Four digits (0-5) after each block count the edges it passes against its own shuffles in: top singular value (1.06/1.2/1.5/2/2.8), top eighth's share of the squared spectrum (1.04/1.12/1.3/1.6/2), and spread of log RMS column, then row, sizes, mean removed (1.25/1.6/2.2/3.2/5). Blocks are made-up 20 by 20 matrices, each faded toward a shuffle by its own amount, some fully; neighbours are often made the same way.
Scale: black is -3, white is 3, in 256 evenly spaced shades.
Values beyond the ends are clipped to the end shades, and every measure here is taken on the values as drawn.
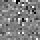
1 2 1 2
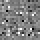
1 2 0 2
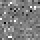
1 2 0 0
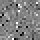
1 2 0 0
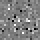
1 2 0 1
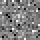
0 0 0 0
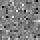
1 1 0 0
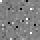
0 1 0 0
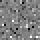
0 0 0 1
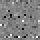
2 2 0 1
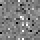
1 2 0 0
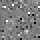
0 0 0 0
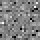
1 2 0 1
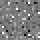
1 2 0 0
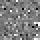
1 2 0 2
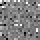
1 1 0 0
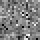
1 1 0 0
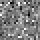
1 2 0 1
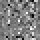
2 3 2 1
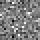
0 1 0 0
